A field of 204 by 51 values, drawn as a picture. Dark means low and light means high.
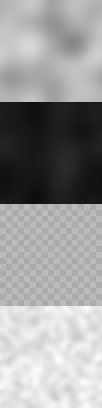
The table splits into 4 rows of 1 panel. Panel 1,1: high, smooth. Panel 2,1: very low, smooth, faint in contrast. Panel 3,1: high, checkered, faint in contrast. Panel 4,1: very high, blotchy, faint in contrast.
